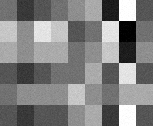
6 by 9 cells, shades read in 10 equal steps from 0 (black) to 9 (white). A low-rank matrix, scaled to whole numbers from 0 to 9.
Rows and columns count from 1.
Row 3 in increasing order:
1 4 5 5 5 6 6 6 7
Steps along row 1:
down up up up up down up down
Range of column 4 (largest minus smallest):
4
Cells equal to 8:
3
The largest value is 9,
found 2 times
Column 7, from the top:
1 8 7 3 4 2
